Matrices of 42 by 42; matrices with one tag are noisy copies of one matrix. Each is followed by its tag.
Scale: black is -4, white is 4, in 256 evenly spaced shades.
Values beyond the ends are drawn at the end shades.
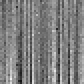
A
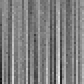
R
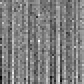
R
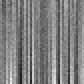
A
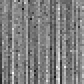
R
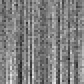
A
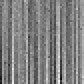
R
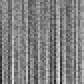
R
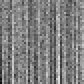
R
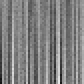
R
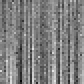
A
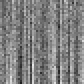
A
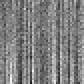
A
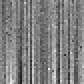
A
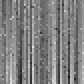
A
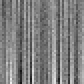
A
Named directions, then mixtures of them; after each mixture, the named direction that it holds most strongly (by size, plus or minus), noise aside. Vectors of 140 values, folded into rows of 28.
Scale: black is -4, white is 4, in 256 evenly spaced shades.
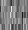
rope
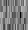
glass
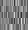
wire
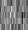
rope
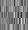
wire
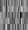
glass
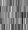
rope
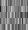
rope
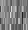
rope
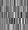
wire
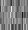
rope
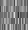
wire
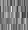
rope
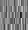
wire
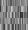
rope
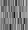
wire
